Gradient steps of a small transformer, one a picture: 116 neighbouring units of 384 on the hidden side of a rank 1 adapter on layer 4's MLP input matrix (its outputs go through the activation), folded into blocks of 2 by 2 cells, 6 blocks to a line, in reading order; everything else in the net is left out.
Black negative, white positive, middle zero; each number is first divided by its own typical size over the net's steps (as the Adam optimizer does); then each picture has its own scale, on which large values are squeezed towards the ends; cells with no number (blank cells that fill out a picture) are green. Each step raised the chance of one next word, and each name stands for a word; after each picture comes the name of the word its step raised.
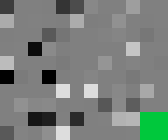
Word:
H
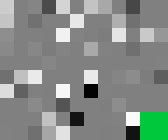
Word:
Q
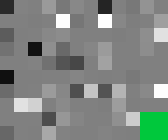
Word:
H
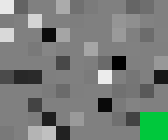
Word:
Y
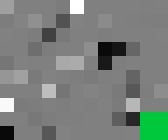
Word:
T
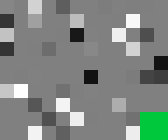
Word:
Y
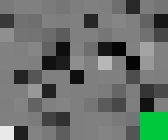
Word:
Y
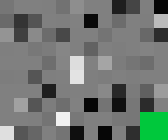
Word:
Q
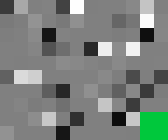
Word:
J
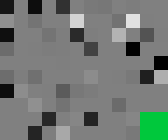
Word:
H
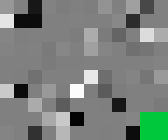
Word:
Q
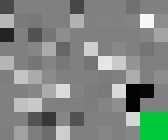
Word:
H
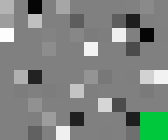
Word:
T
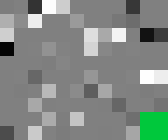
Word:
T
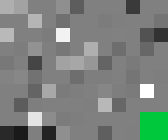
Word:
T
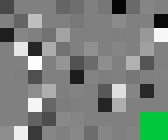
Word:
H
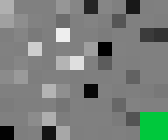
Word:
T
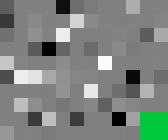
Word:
J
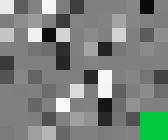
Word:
Y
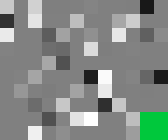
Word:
Y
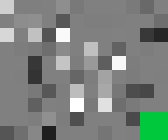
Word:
T
